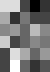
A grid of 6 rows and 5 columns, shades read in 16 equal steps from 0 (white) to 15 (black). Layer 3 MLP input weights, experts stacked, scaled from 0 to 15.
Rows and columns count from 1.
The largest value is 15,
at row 1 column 4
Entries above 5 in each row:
3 4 4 4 3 4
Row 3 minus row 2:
2 -6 1 -7 -4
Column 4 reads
15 11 4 7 9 12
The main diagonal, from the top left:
2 12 9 7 6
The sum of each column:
39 33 51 58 54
